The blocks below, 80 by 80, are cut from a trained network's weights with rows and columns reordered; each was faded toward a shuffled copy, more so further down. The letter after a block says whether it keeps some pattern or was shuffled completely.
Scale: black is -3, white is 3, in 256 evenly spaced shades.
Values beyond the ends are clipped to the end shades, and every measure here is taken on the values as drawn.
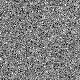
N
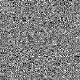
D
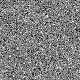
N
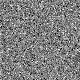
N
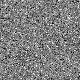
N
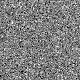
N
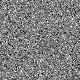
N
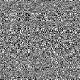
D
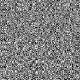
D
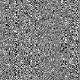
D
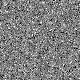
N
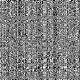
D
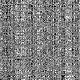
D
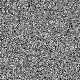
N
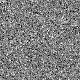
N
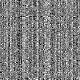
D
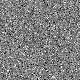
N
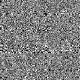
D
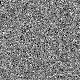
N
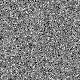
N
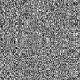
D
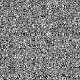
D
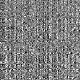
D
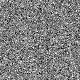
N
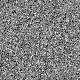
N
